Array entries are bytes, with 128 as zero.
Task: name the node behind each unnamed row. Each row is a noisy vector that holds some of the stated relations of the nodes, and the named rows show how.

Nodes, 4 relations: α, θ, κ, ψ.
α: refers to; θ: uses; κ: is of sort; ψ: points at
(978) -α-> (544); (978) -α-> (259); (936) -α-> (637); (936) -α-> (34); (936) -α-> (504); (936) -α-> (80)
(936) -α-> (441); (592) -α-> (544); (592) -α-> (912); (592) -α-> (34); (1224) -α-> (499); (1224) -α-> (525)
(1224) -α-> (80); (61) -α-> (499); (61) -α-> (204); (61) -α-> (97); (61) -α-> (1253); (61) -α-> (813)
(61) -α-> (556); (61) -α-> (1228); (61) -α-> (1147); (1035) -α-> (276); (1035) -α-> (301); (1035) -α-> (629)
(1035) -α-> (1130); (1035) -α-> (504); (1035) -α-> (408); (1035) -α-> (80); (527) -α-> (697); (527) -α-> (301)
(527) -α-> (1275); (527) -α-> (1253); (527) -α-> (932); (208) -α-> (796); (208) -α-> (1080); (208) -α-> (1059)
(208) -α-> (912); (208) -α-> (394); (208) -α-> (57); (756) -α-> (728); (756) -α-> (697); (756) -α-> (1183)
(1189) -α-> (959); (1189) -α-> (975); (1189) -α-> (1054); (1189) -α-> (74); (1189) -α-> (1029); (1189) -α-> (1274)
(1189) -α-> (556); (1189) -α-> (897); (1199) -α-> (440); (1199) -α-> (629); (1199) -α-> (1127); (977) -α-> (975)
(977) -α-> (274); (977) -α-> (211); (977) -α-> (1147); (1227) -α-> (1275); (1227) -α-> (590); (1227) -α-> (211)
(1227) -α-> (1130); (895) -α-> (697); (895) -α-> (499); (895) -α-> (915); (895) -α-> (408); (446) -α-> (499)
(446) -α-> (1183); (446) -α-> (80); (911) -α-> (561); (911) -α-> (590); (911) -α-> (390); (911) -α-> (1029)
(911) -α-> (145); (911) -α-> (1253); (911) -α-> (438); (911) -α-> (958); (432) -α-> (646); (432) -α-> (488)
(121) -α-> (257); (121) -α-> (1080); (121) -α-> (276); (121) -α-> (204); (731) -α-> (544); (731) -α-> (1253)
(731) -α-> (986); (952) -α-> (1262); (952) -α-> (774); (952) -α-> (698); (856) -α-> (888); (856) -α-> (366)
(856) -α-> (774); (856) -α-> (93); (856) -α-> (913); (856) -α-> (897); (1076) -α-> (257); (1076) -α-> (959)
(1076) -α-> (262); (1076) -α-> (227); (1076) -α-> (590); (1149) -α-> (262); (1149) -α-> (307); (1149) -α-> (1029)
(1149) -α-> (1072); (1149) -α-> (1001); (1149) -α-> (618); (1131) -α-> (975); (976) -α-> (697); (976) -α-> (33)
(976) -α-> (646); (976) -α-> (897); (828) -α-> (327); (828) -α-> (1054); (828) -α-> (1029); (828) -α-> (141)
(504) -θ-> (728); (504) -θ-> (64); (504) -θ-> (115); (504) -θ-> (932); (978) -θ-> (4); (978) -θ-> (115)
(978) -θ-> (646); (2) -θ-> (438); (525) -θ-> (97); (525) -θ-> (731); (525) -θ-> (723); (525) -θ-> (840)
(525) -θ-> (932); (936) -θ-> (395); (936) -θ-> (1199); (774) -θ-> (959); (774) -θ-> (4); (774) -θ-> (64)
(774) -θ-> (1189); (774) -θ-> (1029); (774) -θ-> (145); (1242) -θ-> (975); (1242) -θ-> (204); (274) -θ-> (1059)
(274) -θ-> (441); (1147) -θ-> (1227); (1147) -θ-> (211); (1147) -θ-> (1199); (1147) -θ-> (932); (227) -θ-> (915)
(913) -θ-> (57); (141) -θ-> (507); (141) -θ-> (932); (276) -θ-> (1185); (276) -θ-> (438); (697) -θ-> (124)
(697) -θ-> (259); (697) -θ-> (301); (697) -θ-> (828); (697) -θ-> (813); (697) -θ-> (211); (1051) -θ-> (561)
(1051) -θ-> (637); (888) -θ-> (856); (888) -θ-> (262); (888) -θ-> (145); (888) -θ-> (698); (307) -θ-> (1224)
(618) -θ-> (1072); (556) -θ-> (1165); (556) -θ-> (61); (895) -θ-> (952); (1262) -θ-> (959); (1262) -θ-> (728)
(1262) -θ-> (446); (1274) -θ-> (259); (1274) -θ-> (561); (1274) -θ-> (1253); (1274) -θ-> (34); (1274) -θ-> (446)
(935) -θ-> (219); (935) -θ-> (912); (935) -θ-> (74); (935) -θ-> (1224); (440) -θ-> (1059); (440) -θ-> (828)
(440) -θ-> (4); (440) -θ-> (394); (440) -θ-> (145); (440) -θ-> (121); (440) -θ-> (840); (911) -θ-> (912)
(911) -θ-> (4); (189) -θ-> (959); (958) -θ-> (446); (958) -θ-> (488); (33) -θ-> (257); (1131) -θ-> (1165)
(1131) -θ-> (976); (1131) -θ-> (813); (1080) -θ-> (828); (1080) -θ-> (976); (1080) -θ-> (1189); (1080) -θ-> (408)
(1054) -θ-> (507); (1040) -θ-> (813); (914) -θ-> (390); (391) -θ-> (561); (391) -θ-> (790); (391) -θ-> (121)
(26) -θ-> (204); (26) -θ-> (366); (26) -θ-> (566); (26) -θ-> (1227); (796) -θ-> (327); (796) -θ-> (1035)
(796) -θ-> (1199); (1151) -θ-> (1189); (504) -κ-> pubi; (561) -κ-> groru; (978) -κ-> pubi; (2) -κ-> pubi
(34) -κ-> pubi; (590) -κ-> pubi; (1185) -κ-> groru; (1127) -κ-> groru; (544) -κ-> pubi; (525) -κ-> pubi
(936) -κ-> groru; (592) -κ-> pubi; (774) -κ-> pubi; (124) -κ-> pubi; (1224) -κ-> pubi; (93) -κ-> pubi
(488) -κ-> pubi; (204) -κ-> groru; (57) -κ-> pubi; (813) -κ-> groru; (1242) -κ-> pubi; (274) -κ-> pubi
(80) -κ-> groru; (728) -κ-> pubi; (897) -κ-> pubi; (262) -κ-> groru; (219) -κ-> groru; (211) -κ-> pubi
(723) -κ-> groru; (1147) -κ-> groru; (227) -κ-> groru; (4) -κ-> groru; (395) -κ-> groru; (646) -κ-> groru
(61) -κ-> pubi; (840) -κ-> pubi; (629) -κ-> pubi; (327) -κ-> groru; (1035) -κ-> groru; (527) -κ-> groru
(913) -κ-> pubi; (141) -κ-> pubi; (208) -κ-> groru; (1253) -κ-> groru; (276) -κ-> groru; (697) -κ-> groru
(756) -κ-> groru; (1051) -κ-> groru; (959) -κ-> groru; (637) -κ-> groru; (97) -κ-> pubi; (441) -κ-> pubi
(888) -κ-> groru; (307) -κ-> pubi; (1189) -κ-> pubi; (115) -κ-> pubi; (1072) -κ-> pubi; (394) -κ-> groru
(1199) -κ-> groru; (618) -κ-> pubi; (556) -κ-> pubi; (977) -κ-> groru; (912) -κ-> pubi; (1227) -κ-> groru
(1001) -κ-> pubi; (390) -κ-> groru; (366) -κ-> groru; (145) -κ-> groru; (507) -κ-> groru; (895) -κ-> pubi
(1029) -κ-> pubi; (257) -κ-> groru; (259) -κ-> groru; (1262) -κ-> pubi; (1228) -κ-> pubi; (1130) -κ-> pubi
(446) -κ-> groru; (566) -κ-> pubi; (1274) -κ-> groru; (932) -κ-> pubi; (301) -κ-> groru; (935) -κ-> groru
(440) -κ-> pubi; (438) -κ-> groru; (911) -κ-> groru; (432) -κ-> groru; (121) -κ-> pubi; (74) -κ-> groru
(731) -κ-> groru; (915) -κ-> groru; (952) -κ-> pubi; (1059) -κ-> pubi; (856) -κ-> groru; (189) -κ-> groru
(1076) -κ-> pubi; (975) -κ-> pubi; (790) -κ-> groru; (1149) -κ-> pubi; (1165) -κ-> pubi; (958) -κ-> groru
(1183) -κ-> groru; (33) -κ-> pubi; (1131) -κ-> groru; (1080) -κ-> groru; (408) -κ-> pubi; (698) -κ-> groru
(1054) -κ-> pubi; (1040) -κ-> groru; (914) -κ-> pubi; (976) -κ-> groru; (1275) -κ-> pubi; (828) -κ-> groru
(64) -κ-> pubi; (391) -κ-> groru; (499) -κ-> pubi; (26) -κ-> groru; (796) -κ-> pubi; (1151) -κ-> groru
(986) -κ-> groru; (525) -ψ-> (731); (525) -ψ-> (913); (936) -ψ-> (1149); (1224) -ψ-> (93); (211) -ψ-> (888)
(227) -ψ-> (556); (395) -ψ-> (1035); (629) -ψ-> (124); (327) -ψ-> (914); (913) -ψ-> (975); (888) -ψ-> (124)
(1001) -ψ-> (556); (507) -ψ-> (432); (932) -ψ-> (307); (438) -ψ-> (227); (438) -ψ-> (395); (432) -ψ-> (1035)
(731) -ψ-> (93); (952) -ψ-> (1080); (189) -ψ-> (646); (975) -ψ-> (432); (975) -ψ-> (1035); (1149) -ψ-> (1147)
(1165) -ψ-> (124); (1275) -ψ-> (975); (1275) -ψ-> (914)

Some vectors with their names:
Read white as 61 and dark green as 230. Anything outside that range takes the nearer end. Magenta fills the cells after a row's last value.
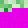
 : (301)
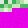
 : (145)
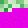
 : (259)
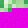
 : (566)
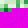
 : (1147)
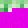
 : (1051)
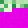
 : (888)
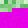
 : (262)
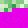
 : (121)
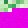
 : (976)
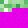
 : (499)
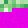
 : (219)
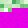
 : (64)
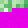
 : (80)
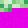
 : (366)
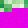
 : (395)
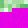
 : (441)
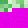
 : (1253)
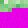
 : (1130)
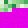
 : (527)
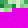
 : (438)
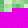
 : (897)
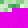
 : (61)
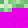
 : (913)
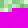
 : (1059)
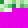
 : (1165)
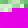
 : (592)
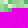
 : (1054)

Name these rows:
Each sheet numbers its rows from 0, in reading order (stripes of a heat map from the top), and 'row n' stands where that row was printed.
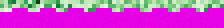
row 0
(507)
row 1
(189)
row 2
(1001)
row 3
(1199)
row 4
(723)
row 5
(1151)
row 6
(33)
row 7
(731)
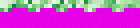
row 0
(93)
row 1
(124)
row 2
(646)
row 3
(544)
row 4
(1228)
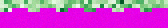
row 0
(977)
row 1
(1029)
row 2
(1227)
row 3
(307)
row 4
(952)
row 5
(590)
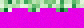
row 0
(1131)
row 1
(1040)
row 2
(1080)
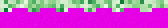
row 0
(828)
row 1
(257)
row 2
(697)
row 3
(208)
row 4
(504)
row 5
(34)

